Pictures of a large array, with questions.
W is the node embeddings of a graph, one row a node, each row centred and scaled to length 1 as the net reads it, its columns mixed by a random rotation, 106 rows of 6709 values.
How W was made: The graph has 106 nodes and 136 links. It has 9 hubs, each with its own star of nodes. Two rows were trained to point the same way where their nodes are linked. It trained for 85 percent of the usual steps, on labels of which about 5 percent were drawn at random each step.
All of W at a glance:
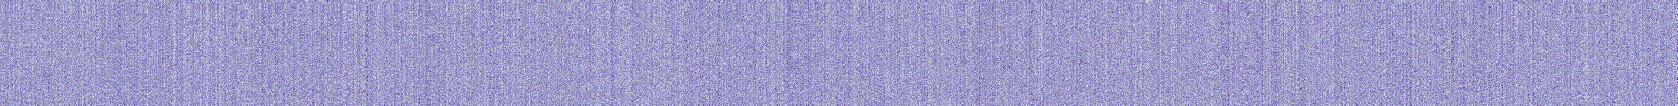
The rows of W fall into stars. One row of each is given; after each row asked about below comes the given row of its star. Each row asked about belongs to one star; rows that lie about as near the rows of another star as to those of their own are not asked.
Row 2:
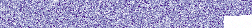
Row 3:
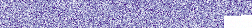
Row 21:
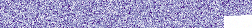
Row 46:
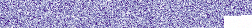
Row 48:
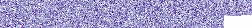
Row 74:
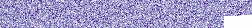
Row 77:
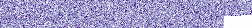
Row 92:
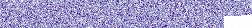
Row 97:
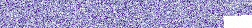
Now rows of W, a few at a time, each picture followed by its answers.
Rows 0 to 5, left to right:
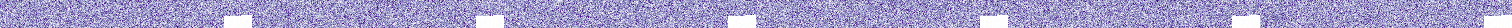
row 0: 97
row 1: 97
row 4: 48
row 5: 74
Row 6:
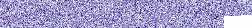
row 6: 77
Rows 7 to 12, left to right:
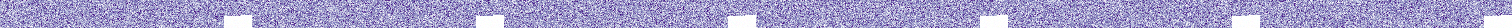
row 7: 77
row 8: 48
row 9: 74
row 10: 77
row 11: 21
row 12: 21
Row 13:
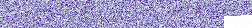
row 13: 77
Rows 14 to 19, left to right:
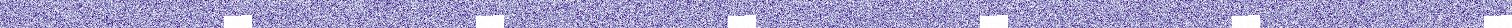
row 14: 97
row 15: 46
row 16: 2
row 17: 21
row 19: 74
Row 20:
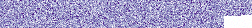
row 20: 74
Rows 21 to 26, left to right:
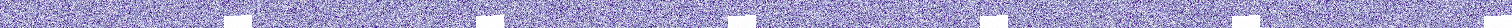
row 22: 2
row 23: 74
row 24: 21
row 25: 97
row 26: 77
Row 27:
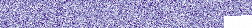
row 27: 48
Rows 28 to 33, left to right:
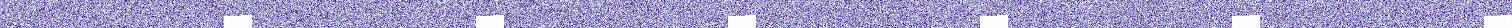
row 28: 2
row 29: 77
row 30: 74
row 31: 3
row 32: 97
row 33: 3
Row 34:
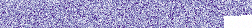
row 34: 92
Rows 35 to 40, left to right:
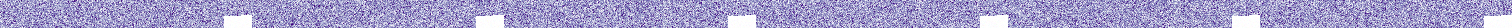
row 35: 92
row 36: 21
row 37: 46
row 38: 46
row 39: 97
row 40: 46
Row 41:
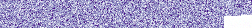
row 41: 3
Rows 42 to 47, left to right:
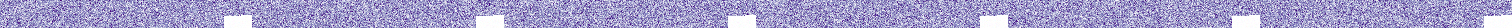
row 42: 3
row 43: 21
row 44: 46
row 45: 92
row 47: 74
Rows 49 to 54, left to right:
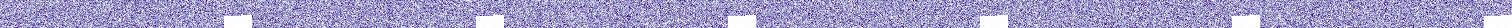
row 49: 3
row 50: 3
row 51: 97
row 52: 74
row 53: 2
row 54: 2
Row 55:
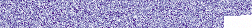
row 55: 74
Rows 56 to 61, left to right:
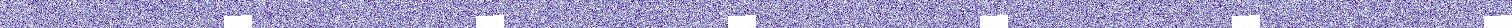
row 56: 48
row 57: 92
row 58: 3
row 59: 97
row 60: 2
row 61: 3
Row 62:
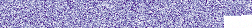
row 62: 3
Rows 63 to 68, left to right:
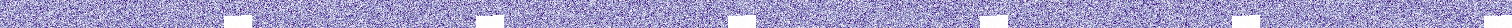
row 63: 97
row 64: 48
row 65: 97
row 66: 21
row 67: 46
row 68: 97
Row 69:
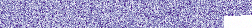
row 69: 2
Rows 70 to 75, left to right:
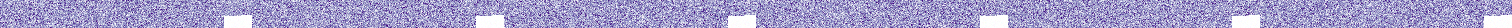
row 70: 46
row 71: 21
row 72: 77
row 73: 46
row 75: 2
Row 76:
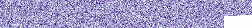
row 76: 77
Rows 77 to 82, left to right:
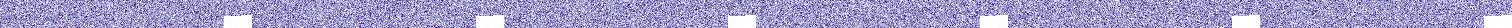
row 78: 97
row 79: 48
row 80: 21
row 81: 46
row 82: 74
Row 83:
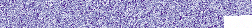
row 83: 97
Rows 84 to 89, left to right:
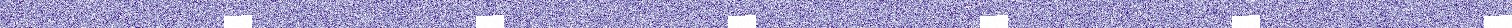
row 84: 74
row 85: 3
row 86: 48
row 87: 77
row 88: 77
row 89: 2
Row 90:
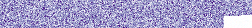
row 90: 2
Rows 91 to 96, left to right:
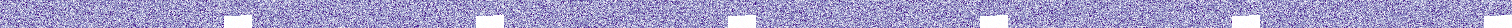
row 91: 3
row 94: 21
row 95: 77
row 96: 46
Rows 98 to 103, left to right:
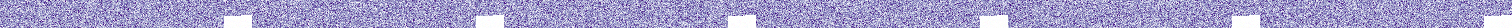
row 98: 74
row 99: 21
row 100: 21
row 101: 46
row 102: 74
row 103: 74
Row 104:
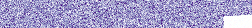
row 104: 21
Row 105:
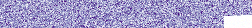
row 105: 21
